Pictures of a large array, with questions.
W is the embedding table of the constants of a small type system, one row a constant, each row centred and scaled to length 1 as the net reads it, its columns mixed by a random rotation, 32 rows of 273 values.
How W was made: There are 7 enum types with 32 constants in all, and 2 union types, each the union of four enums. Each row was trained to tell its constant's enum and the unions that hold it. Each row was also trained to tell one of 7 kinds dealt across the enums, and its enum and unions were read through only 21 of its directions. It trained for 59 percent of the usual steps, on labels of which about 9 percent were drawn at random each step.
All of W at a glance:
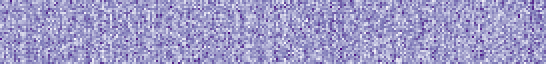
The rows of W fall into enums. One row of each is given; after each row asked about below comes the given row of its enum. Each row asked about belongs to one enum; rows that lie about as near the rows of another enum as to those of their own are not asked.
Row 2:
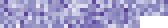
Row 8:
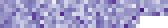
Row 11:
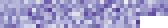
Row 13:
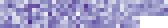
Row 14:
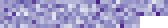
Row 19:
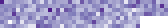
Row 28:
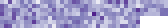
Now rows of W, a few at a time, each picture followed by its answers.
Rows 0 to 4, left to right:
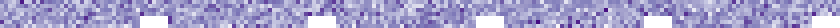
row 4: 28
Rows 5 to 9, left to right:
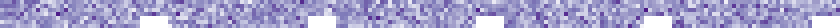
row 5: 19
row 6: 2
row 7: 8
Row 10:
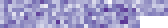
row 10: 2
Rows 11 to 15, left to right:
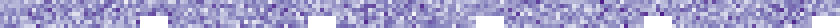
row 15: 2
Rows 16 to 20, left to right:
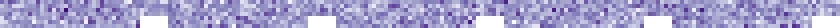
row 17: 8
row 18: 14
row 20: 28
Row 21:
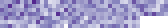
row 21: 19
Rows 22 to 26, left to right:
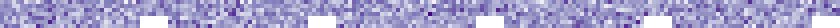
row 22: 11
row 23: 8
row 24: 2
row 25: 28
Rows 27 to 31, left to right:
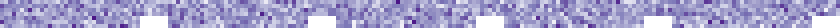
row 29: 28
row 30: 8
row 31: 19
